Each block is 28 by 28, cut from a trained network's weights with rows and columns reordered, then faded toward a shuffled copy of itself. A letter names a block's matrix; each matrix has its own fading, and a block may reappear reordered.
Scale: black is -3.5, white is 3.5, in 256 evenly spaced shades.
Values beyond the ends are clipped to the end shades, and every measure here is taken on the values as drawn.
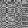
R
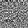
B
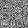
B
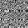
B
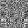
B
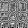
R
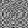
R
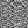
R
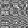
R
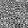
B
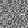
R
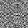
B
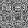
B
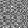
R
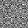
B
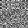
B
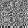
B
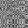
R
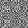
R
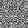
B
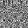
B
